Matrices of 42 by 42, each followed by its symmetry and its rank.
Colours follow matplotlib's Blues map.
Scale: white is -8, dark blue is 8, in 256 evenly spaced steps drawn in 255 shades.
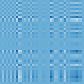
symmetric, rank one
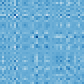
symmetric, rank three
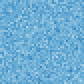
symmetric, full rank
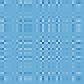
symmetric, rank one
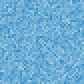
symmetric, full rank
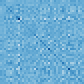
symmetric, rank five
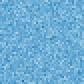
neither, full rank
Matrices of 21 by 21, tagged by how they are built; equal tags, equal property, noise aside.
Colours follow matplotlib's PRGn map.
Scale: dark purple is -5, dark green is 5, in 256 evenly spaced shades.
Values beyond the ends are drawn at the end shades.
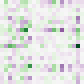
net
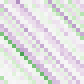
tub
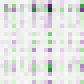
net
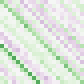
tub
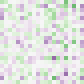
net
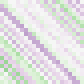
tub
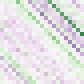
tub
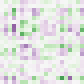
net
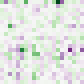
net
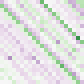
tub
